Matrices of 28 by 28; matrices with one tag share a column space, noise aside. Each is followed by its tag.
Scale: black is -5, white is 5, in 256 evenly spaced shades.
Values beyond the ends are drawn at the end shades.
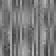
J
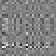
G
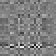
G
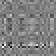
G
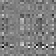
G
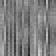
J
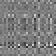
G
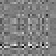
G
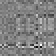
G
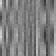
J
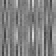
J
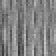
J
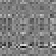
G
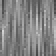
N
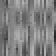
J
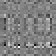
G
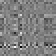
G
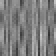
J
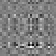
G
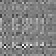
G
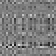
G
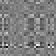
G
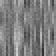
J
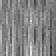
J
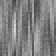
N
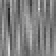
N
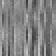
J
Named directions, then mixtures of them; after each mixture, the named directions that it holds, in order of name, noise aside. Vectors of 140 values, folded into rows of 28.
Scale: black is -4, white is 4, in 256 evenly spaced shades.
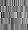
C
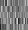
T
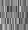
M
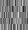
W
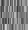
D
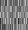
M, T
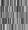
D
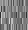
C, W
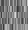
D, T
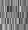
M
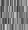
D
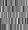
T, W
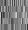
C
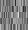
W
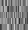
M, T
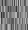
C, M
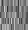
D, M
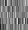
T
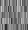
C, D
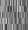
D, M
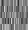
D, M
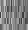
C, M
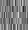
W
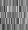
M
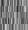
D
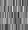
D, W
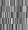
D, W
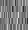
T, W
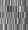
D, M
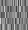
C, M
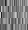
C, T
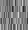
W
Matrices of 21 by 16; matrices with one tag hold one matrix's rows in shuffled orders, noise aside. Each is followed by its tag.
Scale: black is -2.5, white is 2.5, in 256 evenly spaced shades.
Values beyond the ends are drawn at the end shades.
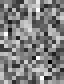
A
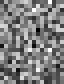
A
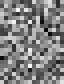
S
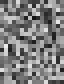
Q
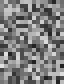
Q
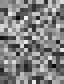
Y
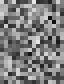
Q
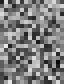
Q
